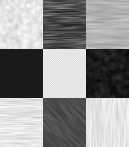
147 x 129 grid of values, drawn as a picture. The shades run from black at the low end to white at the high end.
It is made of 3 by 3 panels. Panel 1,1: very high, blotchy, faint in contrast. Panel 1,2: low, streaked across. Panel 1,3: high, streaked across, faint in contrast. Panel 2,1: very low, flat. Panel 2,2: very high, checkered, faint in contrast. Panel 2,3: very low, blotchy, faint in contrast. Panel 3,1: very high, streaked across, faint in contrast. Panel 3,2: low, slanting down to the right, faint in contrast. Panel 3,3: very high, streaked downward, faint in contrast.
